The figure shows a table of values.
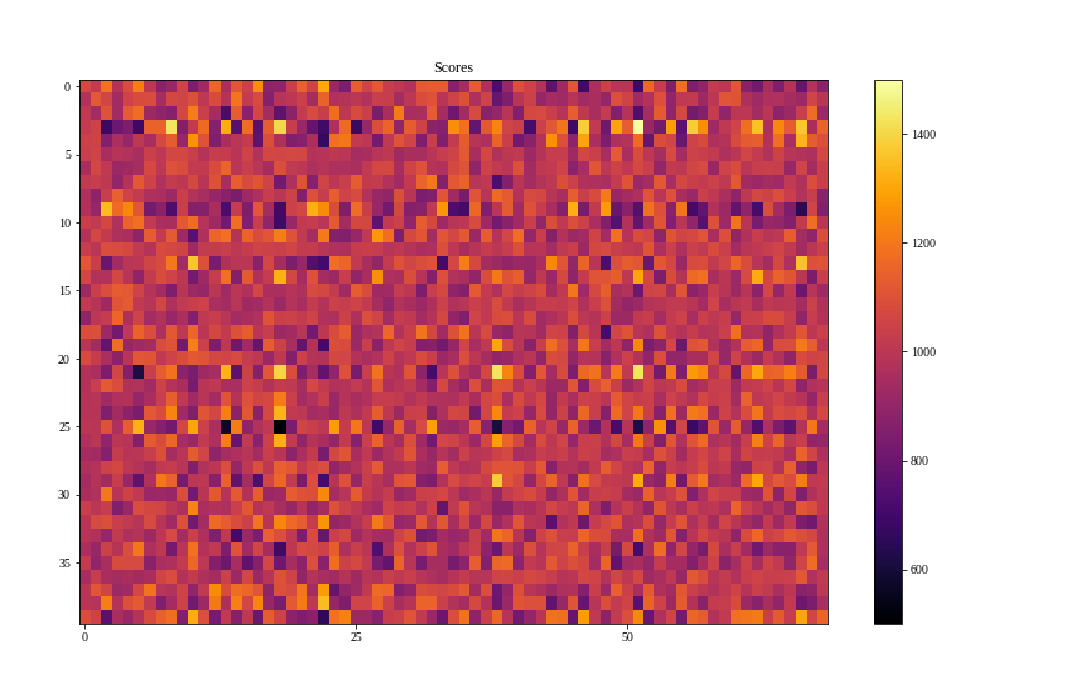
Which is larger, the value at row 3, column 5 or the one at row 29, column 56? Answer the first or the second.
the second
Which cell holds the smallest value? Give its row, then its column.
25, 18
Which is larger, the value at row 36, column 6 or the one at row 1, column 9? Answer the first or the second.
the second
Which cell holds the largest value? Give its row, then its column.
3, 51
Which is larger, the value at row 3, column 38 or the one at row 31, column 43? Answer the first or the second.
the first
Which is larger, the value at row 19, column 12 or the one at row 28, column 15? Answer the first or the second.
the second
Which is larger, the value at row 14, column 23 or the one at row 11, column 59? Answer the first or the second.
the second
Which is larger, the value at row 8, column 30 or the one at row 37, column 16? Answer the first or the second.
the second
